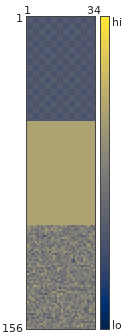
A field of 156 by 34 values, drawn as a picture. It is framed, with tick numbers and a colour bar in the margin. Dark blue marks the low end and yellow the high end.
It is made of 3 by 1 panels. Panel 1,1: low, checkered, faint in contrast. Panel 2,1: high, flat. Panel 3,1: middling, fine-grained.
